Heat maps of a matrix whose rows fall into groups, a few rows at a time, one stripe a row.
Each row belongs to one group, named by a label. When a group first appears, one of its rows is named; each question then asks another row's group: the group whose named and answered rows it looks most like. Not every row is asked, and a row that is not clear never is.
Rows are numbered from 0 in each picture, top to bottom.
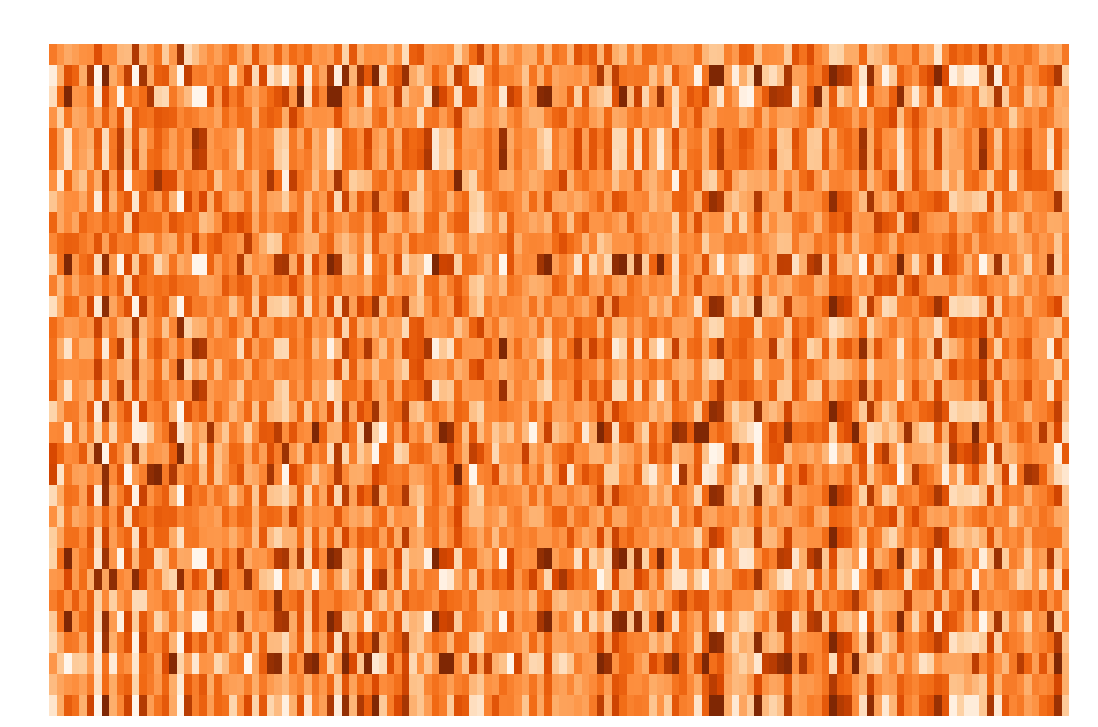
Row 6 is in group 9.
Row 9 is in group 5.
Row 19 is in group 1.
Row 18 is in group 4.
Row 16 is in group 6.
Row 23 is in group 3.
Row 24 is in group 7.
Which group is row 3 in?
9
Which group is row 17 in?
3
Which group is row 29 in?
4
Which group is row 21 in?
3
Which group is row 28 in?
3
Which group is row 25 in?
5
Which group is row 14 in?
6
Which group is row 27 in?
7
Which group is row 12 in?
3
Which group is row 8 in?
9
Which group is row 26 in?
4
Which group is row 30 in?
3
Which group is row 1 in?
3
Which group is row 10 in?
7
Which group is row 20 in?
9
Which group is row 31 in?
3
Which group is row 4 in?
6
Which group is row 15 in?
1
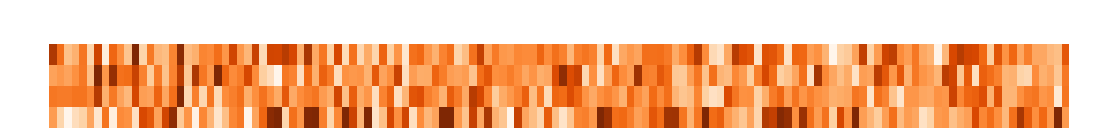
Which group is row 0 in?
1
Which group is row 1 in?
5
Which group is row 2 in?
1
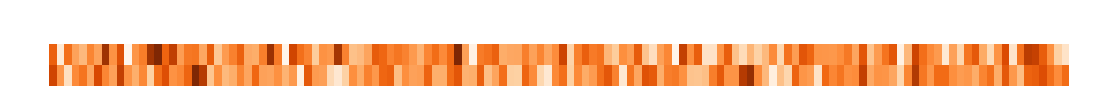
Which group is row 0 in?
9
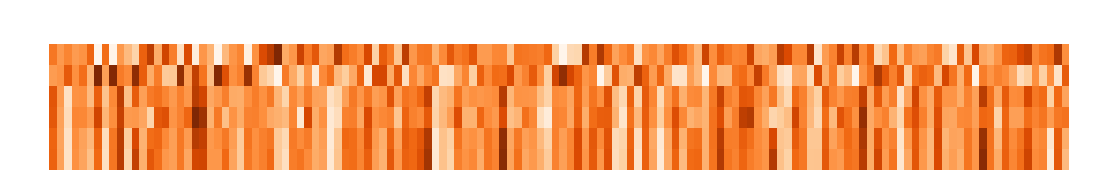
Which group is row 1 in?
5
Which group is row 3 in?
6
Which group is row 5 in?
6
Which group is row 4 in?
6
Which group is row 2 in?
6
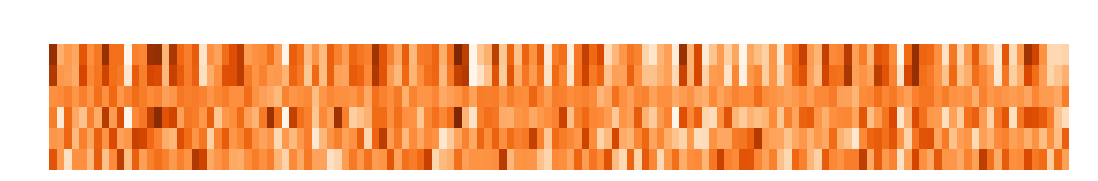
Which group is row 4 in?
5
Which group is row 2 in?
5
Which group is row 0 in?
9
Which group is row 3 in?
9
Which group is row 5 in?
6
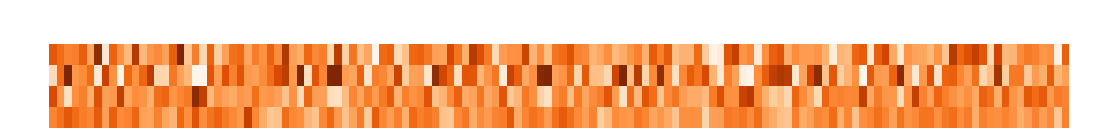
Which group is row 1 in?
7
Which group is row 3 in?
5
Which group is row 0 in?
1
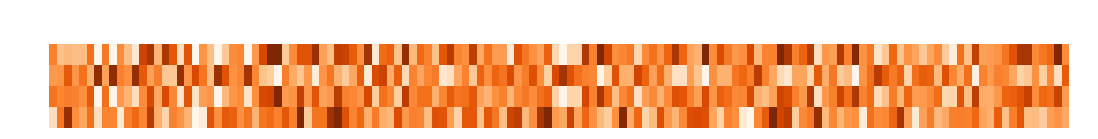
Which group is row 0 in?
4
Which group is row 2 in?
4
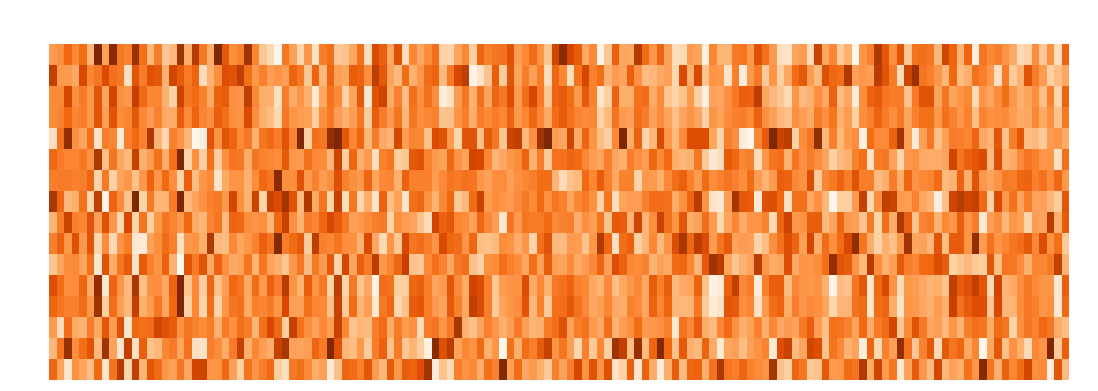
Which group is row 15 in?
6
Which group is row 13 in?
9
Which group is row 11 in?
1
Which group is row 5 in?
1
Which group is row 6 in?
4
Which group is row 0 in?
5
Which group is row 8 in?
7
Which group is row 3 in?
5
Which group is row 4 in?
7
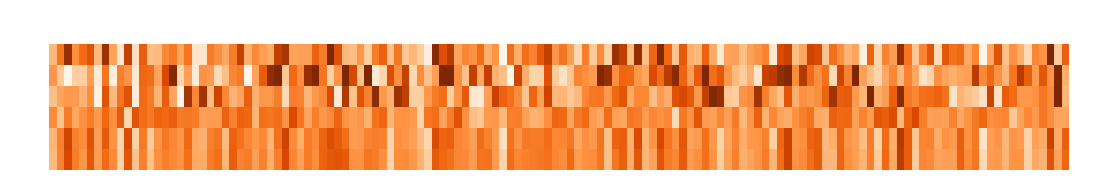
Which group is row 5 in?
7
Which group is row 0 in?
7
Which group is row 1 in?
4
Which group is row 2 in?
3
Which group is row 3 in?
9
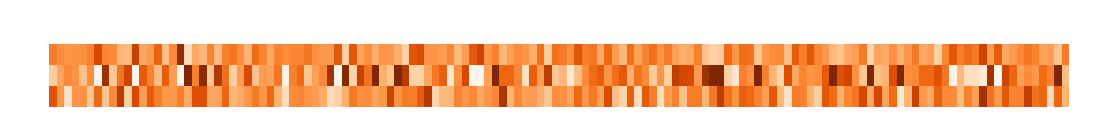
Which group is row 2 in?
6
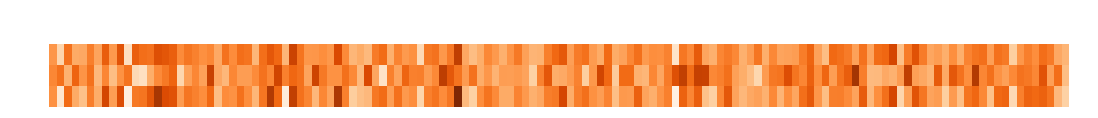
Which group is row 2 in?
9
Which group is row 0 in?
9
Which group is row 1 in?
4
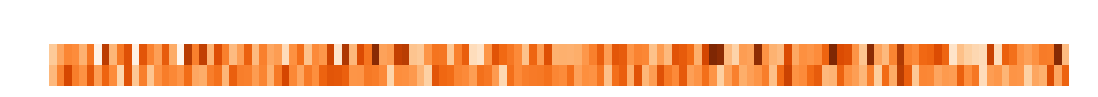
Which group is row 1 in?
7
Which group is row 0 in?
3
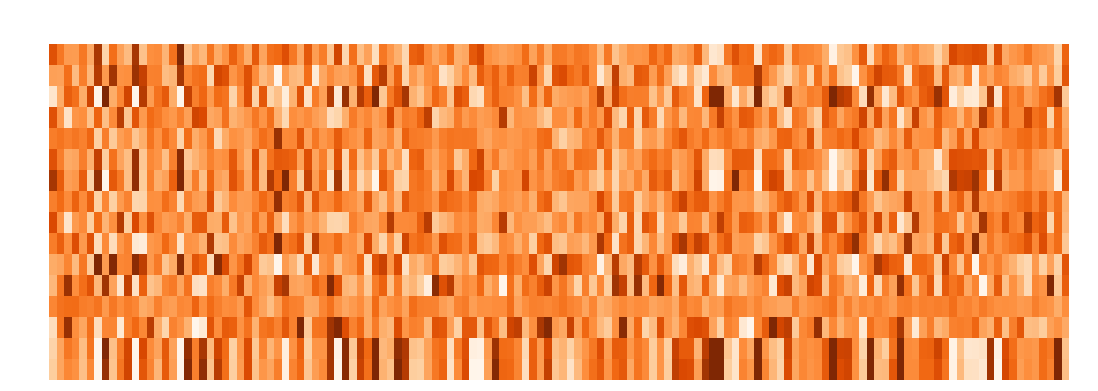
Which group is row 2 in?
3
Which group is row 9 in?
4
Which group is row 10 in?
5
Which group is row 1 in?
5
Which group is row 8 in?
6
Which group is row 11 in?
7
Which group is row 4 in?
4
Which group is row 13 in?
7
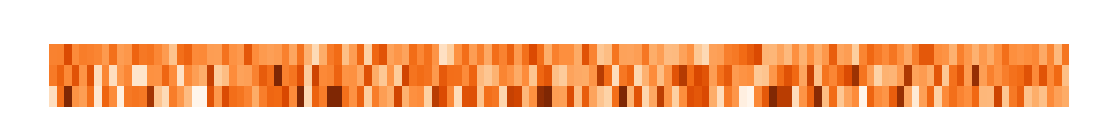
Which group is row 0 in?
5
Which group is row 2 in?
7
